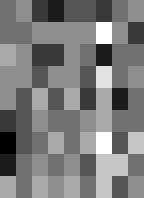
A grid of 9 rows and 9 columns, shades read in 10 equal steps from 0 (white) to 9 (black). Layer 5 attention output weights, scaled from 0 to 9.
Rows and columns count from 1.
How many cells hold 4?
21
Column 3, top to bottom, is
7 4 7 6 3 4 5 4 3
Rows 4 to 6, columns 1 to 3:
4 4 6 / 4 6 3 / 7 6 4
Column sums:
48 45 43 46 38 46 26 46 41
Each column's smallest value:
3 4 3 3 3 3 0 2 2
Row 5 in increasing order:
3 3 3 4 5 6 6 7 8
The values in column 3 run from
3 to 7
